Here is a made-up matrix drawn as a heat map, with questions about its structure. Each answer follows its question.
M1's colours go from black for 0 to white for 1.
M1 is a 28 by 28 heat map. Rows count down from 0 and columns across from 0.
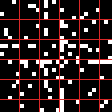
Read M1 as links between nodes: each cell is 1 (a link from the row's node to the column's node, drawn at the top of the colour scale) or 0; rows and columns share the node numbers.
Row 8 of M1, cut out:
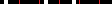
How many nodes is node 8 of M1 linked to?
3
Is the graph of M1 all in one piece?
yes
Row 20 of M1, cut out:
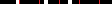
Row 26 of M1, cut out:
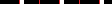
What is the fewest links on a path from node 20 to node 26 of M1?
3
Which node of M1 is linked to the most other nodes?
node 15
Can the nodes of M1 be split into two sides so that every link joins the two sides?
no
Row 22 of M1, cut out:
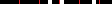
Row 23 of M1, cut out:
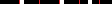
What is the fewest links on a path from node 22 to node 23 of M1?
1
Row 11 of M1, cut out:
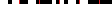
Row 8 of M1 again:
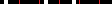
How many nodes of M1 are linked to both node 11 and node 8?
2
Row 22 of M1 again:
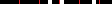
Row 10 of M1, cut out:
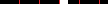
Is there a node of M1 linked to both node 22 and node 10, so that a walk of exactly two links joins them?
yes
